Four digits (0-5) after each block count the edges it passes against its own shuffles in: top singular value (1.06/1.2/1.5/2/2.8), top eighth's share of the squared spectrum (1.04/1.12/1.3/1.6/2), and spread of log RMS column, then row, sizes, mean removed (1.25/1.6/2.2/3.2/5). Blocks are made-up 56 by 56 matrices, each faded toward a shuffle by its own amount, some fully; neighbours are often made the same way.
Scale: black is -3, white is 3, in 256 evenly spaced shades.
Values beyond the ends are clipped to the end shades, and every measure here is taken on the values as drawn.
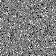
0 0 1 0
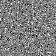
0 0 1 0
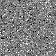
0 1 1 0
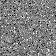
0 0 0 0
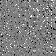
3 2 1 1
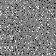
3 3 1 1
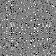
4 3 2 1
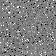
2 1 0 0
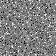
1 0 0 0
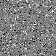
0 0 0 0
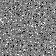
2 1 0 0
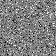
1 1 0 0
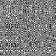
4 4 2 2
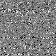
1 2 0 2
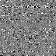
1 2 0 3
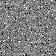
0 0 0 0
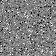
0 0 0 0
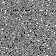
2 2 0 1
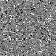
3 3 1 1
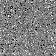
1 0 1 0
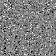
3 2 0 1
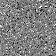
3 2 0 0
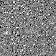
3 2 1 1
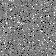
1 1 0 0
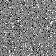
2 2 0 1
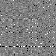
4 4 1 2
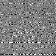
3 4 0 3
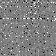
3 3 1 2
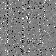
3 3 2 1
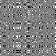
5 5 3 3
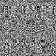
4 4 2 2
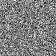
1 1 0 0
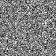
3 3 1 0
